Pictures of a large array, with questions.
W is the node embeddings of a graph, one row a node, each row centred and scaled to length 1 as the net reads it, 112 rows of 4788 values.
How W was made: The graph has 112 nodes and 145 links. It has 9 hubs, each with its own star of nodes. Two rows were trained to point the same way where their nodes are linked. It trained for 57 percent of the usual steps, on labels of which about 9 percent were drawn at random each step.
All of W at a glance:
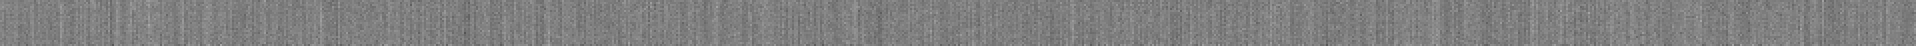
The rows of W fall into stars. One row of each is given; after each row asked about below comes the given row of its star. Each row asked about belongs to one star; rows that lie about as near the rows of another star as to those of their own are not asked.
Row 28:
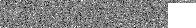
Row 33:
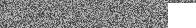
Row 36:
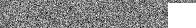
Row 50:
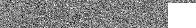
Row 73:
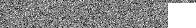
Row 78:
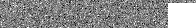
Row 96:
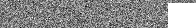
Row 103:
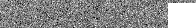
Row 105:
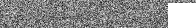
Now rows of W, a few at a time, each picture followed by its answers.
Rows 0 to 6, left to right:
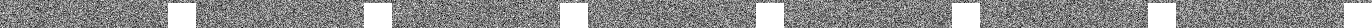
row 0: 103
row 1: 73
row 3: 73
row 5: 36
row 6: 78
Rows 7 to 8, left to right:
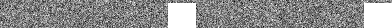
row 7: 78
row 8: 103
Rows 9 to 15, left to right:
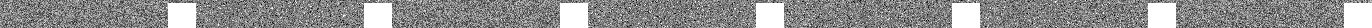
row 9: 33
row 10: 28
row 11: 33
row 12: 28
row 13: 105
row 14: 33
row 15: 78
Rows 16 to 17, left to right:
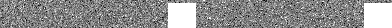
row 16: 78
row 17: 50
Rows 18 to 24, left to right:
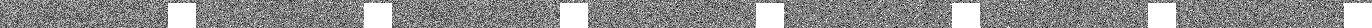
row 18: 96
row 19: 78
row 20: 36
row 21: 96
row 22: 78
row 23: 105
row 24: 78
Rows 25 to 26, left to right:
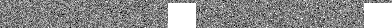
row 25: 96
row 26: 105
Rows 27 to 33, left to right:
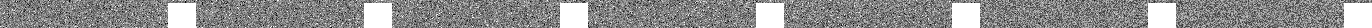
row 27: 28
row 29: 50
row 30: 36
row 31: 103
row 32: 96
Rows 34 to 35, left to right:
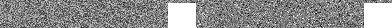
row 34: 103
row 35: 105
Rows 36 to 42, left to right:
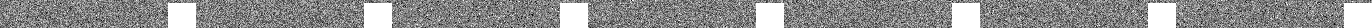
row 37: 103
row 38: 36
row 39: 33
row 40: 96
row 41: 96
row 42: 105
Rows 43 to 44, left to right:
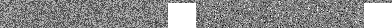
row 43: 50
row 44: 73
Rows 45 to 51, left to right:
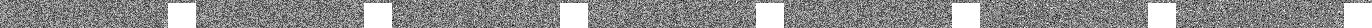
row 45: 105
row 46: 36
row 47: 33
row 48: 103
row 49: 105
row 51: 78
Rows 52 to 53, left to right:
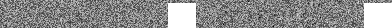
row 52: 96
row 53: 105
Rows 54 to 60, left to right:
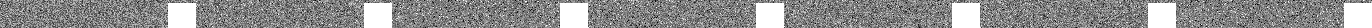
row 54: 73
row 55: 73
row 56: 36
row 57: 28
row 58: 28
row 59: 105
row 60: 36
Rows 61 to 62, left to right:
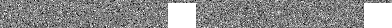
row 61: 103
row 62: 50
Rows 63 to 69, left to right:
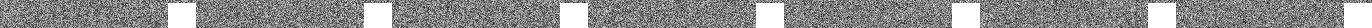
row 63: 105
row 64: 33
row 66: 28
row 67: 105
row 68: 105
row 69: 103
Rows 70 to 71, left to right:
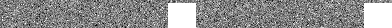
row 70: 96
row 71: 105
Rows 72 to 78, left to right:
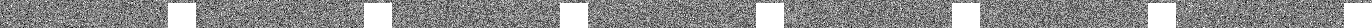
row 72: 36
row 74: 50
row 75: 73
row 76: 105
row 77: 28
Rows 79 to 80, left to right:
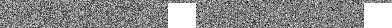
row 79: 103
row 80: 50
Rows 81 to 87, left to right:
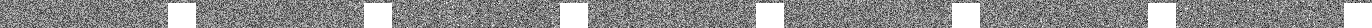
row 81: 73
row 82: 73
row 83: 103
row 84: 103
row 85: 96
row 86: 96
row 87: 50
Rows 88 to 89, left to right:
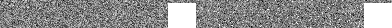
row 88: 36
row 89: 78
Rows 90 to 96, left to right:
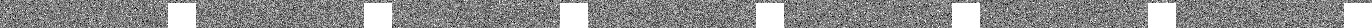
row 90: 50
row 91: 103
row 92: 28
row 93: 73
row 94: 33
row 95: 73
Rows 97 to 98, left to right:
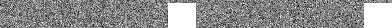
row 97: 36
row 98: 105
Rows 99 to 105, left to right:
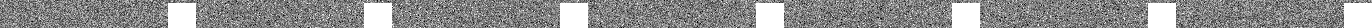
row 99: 73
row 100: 50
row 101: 73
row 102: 36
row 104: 103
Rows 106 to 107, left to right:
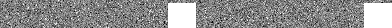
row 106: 73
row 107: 73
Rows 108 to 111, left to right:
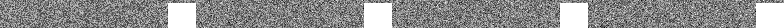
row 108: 103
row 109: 50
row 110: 50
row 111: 96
